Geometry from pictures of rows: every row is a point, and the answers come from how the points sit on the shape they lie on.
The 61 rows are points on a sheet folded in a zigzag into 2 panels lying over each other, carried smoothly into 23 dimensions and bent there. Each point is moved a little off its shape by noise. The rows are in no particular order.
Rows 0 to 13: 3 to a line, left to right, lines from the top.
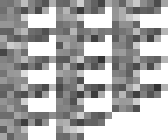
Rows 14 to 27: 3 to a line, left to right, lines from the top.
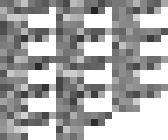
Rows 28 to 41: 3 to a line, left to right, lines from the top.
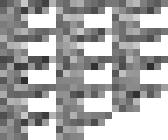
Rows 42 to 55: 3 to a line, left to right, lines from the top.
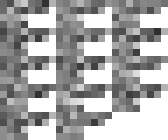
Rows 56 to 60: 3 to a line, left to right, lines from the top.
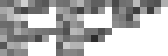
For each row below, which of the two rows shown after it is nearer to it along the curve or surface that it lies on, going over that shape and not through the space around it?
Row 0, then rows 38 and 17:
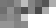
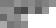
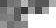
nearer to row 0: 38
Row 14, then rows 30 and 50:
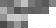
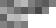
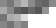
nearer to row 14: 50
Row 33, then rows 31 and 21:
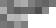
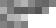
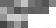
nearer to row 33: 31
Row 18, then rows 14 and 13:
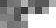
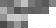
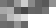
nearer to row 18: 13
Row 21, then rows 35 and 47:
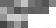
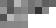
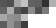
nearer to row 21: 35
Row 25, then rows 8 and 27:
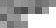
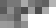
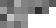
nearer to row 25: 8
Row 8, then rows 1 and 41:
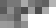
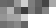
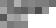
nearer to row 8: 41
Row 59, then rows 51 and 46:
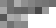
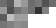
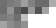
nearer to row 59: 51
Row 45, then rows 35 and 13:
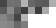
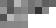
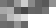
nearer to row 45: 13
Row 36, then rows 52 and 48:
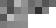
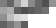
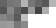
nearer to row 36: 52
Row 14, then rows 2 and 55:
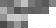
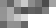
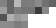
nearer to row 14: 2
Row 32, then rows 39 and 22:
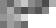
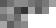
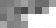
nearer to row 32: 22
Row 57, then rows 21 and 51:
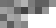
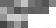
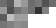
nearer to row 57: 21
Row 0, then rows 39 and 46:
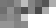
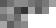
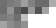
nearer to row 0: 46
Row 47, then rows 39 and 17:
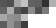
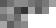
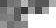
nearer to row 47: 17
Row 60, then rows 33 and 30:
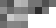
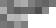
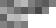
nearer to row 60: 30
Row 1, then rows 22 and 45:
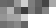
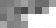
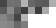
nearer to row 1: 45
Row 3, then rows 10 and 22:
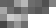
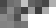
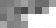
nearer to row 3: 22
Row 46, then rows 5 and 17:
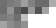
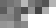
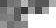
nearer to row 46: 5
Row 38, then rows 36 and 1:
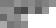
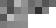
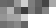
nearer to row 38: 36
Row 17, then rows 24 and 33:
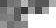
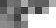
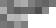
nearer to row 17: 24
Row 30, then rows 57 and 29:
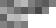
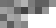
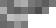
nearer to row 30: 57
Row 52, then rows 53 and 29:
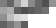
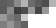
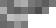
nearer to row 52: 29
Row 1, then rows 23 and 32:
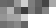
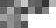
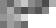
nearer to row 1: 23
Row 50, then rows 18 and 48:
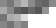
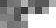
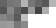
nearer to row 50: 48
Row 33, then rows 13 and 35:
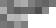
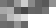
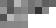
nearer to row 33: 35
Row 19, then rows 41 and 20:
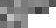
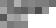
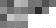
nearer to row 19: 20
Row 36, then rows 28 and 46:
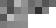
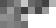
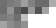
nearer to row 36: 46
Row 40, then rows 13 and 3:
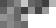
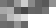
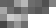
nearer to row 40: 13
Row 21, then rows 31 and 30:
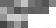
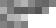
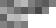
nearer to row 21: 31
